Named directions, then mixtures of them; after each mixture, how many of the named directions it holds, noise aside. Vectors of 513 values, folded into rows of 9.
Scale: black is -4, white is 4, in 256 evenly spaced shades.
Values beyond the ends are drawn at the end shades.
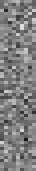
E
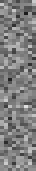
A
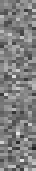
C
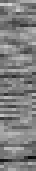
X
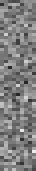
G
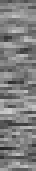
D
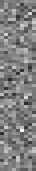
three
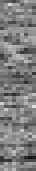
three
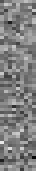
three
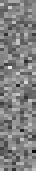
one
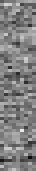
three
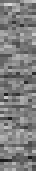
two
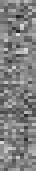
two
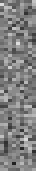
three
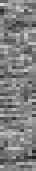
two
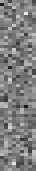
two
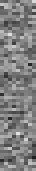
three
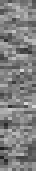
three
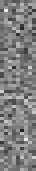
one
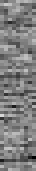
two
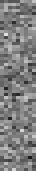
three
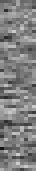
two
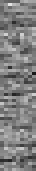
two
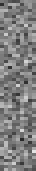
one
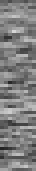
one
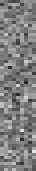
one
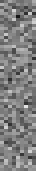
two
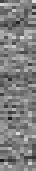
three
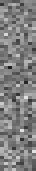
one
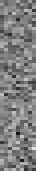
one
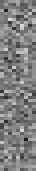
one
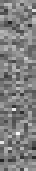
three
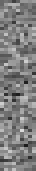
two
